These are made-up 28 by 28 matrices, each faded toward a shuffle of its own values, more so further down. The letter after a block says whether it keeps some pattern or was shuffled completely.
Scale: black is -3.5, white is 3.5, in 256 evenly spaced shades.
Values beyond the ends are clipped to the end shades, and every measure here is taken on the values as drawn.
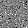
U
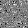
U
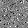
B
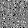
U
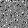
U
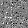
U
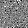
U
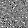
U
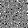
U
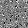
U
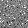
B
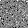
B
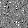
U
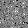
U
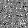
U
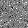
B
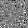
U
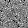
B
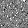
B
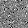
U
